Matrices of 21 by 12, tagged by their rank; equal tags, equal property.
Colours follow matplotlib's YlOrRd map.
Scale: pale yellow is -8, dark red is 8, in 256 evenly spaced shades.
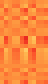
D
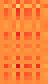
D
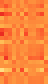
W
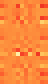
W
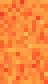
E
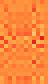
W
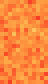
E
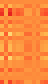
D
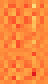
W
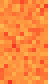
E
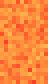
E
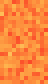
E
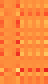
D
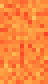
E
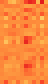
W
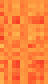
W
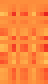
D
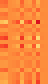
D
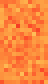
E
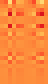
D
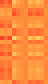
D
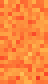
E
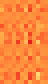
W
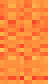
W
